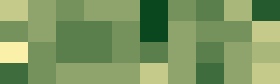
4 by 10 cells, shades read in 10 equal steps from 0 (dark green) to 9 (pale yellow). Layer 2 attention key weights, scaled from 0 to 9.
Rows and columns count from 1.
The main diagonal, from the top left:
7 5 3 5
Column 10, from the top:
1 7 6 7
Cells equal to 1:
1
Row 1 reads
7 5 4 5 5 0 4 3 6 1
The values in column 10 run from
1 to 7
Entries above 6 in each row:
1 1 1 2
